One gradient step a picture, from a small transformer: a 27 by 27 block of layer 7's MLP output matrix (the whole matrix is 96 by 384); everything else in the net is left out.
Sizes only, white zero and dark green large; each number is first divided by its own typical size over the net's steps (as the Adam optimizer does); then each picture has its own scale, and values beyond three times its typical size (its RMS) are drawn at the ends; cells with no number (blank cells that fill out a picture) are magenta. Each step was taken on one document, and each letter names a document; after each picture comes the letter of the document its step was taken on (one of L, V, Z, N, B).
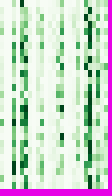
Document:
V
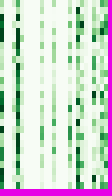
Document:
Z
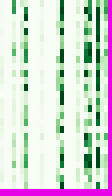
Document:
V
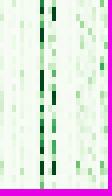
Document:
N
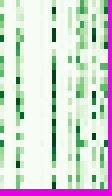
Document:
Z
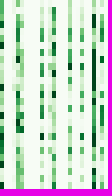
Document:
Z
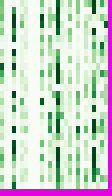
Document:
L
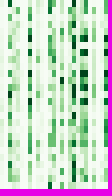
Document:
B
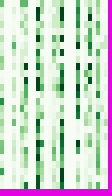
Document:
V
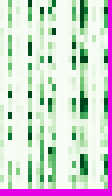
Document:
B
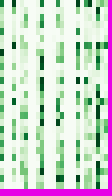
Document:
V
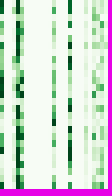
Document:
Z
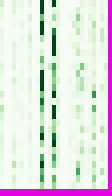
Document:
N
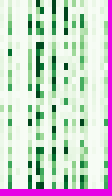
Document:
B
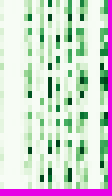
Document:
L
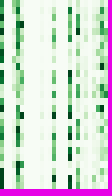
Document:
Z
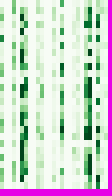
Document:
V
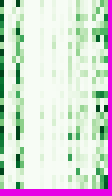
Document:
Z
